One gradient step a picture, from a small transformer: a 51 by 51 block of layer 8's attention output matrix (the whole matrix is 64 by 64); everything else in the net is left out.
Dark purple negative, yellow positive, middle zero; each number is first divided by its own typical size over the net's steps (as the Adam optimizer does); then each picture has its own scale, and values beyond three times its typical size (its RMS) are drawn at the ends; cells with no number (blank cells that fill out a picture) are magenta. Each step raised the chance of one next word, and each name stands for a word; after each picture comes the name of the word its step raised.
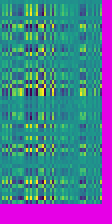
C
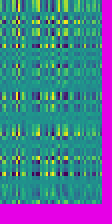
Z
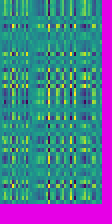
C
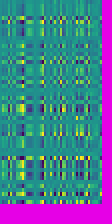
Z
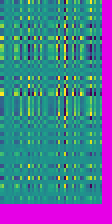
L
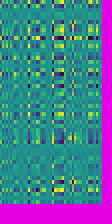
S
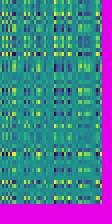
C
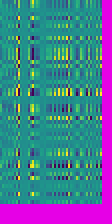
L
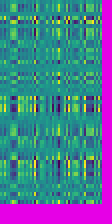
Z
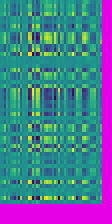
C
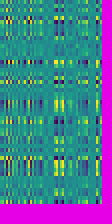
Z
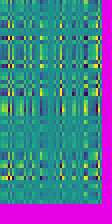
L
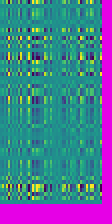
S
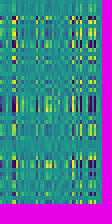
Z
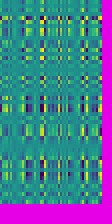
Z
